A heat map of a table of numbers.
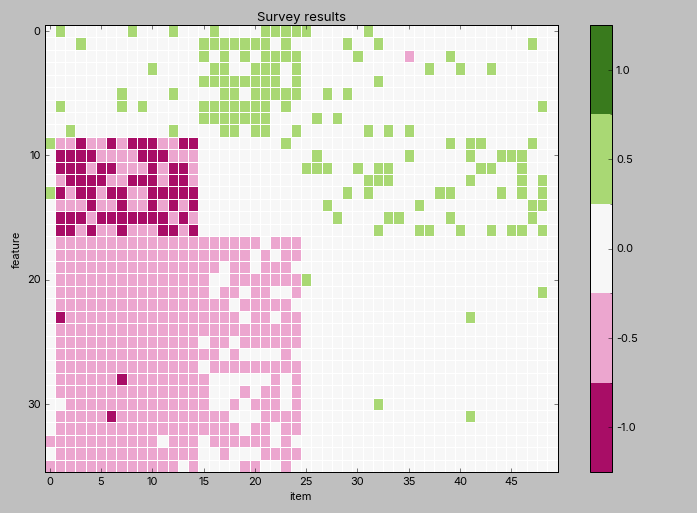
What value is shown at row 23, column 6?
-0.5
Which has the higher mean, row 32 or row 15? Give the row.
15
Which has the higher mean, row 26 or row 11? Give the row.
11
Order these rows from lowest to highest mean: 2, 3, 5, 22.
22, 2, 3, 5
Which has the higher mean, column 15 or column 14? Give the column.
15
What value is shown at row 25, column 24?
-0.5
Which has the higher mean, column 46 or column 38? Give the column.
46
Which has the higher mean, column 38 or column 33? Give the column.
33
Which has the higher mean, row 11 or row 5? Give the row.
5
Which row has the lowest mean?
24
